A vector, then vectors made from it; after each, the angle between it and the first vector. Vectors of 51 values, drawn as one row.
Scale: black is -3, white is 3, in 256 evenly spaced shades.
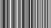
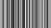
partly aligned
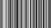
nearly opposite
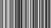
partly opposed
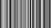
partly opposed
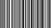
partly aligned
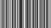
orthogonal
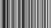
nearly parallel
